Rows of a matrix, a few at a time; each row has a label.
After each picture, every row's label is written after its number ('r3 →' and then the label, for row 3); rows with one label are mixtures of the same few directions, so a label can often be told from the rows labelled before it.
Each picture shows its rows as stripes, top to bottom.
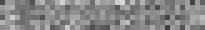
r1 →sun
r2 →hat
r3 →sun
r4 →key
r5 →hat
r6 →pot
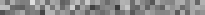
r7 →hat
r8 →hat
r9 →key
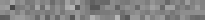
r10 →pot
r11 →hat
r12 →pot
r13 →hat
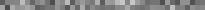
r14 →sun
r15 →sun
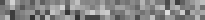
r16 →key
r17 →sun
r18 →pot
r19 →hat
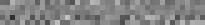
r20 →hat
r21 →key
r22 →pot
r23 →hat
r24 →pot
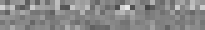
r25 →pot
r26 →hat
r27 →sun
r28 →key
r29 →hat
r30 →pot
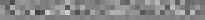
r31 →hat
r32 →sun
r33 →key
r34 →key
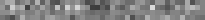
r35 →pot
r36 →pot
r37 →pot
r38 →key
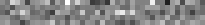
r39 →pot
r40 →hat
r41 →sun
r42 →pot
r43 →sun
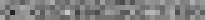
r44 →sun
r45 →sun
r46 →hat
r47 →sun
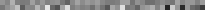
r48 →hat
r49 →pot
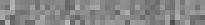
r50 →hat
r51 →hat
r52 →hat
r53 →key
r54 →sun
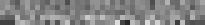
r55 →pot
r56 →pot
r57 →sun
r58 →pot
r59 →hat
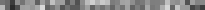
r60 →pot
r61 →key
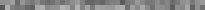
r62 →pot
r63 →sun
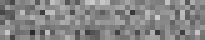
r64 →pot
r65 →sun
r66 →key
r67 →hat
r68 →sun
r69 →pot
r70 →hat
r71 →hat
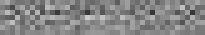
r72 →hat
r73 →key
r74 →pot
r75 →pot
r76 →key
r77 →key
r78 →pot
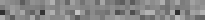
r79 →sun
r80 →key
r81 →key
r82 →key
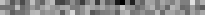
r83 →sun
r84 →pot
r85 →hat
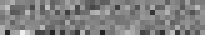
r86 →pot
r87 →hat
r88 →pot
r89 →key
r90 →sun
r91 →key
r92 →sun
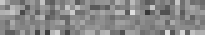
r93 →key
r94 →pot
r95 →key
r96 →key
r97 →sun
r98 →hat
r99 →pot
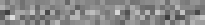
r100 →sun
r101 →key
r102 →hat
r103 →key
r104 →pot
